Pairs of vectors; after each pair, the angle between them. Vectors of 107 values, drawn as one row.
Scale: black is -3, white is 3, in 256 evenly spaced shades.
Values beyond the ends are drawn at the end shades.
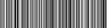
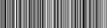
nearly opposite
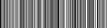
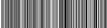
nearly opposite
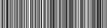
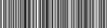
partly opposed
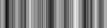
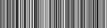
orthogonal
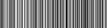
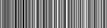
nearly opposite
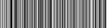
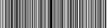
partly aligned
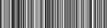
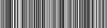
partly opposed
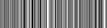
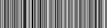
nearly parallel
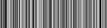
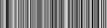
partly opposed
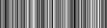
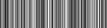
nearly parallel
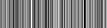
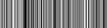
partly opposed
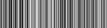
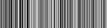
nearly parallel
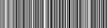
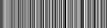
orthogonal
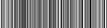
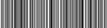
partly aligned
